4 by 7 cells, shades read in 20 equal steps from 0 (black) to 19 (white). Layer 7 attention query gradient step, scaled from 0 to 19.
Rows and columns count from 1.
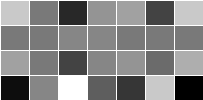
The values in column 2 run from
9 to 10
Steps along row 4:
up up down down up down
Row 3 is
12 9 5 10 11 8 13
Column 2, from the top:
9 9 9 10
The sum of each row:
70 65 68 56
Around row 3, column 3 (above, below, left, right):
10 19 9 10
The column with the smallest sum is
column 5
